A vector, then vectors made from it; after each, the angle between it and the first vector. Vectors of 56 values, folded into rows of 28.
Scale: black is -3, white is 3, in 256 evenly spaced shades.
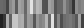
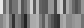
orthogonal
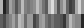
partly aligned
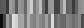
nearly parallel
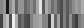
partly aligned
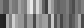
nearly parallel
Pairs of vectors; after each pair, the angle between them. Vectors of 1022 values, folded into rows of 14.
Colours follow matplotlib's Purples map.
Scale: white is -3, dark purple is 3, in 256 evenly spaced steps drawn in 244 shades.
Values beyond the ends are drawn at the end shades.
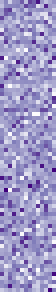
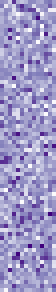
orthogonal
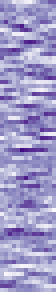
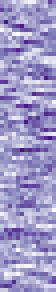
nearly parallel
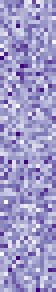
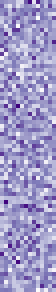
nearly opposite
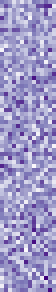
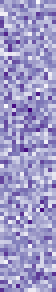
orthogonal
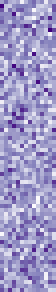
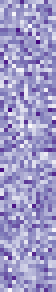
partly opposed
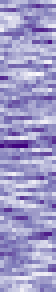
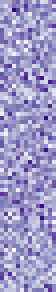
orthogonal
